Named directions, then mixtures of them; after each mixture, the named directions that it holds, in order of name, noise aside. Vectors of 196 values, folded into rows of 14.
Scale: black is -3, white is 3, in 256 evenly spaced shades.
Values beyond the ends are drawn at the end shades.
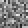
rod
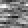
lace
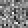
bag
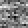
bag, lace, rod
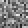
rod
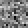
bag, lace, rod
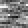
lace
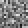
rod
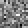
rod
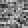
bag, lace, rod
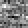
lace, rod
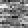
lace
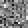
bag, lace, rod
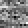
bag, lace, rod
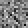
bag, rod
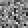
bag, rod
